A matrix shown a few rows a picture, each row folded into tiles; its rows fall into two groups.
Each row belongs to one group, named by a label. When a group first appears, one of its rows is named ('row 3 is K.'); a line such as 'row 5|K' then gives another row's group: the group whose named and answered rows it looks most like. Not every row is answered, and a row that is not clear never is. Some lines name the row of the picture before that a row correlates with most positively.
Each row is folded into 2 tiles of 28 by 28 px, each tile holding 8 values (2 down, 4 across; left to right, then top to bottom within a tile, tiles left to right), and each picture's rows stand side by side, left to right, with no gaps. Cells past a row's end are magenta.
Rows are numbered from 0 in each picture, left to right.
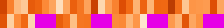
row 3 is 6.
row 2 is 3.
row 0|6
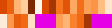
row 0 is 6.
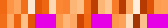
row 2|3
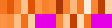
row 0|3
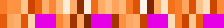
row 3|6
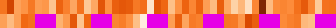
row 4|3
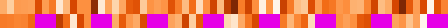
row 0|3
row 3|6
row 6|3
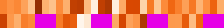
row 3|6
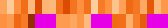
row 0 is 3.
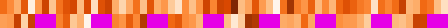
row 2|3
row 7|3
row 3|3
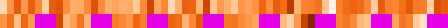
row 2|3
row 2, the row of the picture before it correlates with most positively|3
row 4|3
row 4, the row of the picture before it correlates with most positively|3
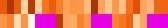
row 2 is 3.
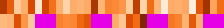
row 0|6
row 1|3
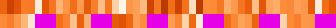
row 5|6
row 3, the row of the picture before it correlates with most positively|3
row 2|3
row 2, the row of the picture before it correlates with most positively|1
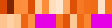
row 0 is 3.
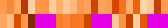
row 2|6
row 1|3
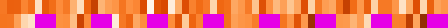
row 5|3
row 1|3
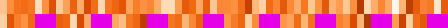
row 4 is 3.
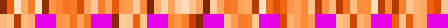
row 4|6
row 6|6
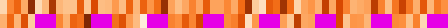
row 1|3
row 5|6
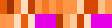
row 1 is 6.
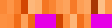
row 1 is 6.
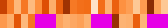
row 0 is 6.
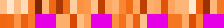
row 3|3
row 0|3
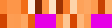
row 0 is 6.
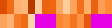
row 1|3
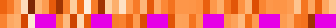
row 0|6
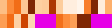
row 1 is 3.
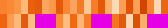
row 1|6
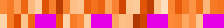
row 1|6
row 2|3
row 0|6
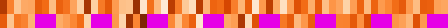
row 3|6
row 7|3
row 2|3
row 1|6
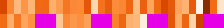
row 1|6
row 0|6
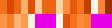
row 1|6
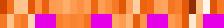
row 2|3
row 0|6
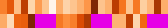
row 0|3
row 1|3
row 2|6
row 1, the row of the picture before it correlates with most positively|1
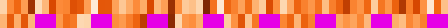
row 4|6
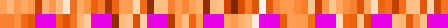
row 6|6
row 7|6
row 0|3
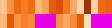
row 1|6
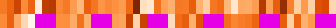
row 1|3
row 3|6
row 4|3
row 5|6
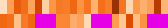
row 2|6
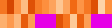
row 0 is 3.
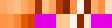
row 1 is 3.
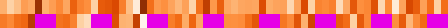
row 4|3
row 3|3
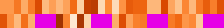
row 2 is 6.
